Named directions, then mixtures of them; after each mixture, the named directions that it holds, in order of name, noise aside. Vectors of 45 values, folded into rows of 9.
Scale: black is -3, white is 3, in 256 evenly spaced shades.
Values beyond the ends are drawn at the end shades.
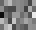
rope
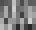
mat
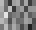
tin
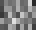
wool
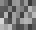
mat, rope, tin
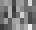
mat, wool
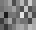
mat, rope, tin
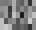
mat, rope, wool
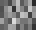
tin, wool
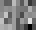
mat, tin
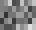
mat, tin, wool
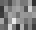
mat, wool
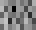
mat, rope, tin
